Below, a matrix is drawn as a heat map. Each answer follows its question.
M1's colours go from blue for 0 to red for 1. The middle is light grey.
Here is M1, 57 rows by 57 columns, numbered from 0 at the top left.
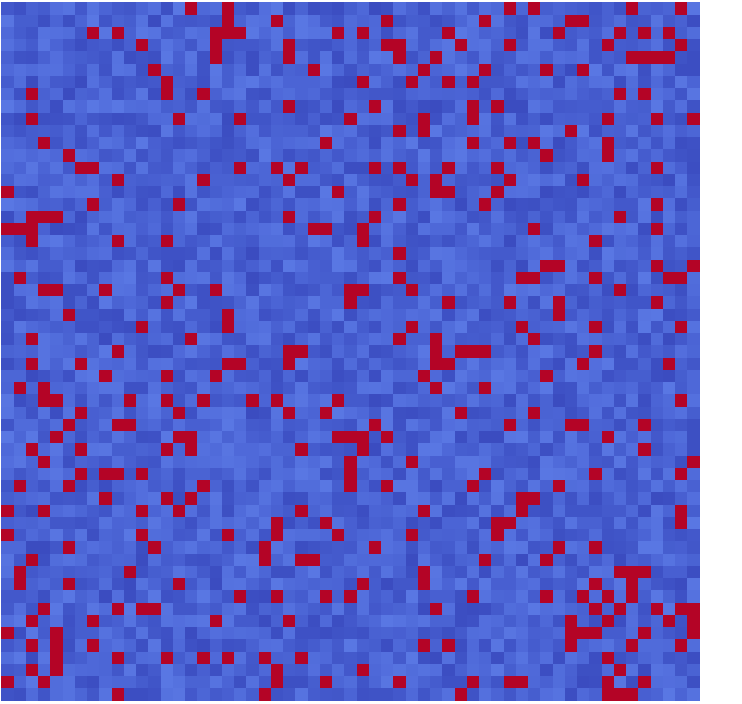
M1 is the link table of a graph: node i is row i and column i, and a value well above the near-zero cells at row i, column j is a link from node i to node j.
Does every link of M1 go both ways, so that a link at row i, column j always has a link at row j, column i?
yes
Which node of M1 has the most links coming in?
node 2
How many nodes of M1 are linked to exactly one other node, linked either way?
1
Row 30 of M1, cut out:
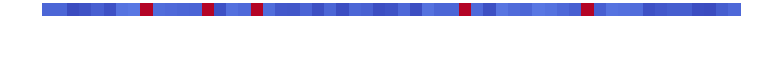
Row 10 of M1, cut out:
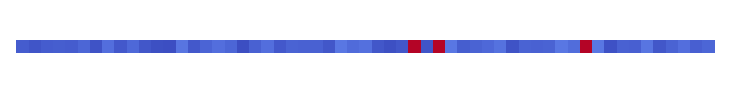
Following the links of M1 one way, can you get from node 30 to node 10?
yes
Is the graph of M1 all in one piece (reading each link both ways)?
yes
